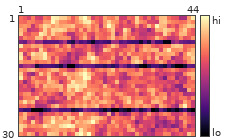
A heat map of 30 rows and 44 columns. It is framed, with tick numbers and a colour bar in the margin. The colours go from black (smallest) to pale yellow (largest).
Odd lines: rows 7, 13 and 24. Grain: streaks across. Histogram: skewed, a long tail of low values.
